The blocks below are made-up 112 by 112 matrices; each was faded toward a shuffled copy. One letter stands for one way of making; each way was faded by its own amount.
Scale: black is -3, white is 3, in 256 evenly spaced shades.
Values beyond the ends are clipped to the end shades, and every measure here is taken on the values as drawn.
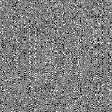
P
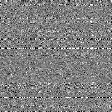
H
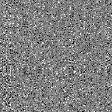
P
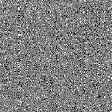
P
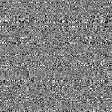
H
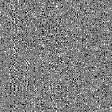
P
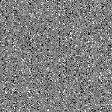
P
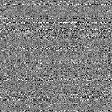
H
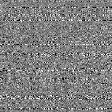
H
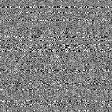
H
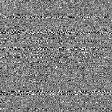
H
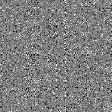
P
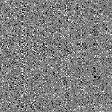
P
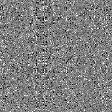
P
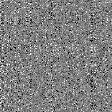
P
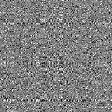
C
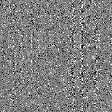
P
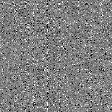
P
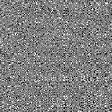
C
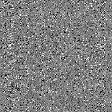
P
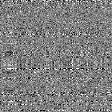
H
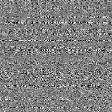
H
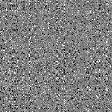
P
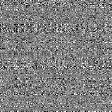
H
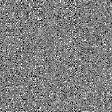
P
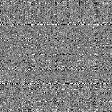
H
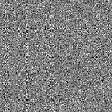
C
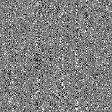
P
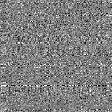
H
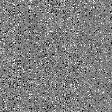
P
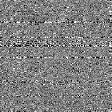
H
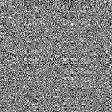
C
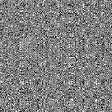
C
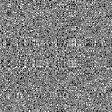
C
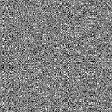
C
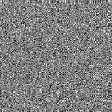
C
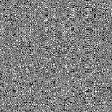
C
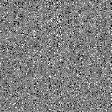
P
